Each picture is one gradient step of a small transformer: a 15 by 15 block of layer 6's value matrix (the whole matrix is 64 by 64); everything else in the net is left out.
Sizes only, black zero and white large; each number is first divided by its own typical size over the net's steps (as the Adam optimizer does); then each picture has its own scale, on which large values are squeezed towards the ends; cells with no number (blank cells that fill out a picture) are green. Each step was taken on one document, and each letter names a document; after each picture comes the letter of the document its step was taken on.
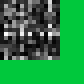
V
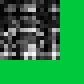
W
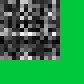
V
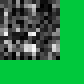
W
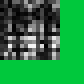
W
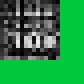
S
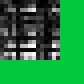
W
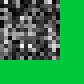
V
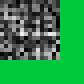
V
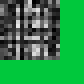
S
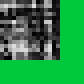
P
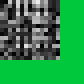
S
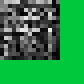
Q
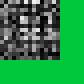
Q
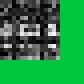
V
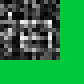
Q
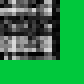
P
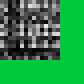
V
